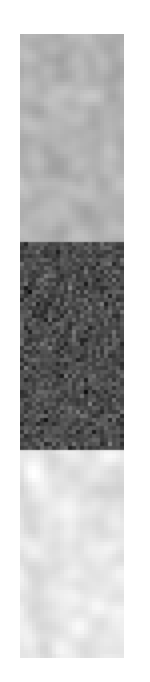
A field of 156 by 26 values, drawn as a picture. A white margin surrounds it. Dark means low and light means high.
It is made of 3 by 1 panels. Panel 1,1: high, blotchy, faint in contrast. Panel 2,1: low, fine-grained. Panel 3,1: very high, blotchy, faint in contrast.
